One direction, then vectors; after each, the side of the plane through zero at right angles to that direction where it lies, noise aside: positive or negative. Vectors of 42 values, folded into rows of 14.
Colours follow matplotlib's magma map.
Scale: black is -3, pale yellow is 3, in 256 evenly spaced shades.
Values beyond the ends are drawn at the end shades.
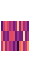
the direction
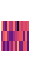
negative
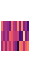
positive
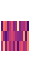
positive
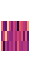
negative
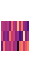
positive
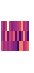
positive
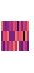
negative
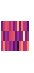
positive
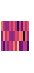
negative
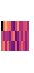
positive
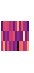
positive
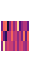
positive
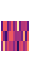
positive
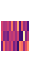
positive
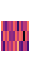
negative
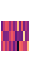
positive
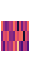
negative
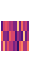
positive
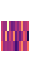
positive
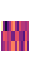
negative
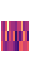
positive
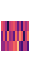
negative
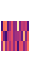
positive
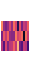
negative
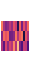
negative
